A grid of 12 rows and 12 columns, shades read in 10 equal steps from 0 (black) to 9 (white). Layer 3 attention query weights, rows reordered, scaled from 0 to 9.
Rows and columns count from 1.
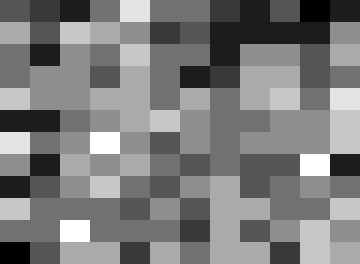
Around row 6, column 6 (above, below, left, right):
4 3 6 5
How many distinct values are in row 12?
6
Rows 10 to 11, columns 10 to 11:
4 4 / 5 7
